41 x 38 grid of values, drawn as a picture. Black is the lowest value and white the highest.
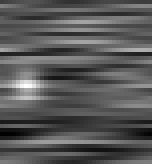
One bump rises in the middle left. Streaks run across, left to right. The middle left is the ninth with the highest average.
